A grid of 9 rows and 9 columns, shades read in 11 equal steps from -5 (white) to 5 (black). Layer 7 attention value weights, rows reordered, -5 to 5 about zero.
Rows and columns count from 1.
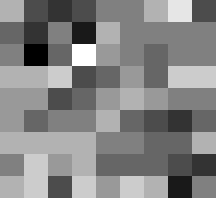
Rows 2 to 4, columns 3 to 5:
0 4 -2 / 1 -5 -1 / -3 2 1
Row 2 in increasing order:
-2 0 0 0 0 0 1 3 4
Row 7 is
-2 -2 -2 -2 0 0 1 1 -2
